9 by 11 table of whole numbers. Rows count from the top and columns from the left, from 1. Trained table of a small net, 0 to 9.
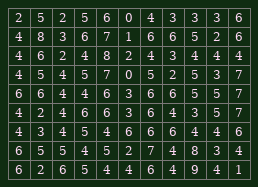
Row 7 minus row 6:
0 1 0 -1 -2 3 0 2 1 -1 -1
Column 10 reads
3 2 4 3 5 5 4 3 4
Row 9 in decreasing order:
9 6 6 6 5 4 4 4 4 2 1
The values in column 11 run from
1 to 7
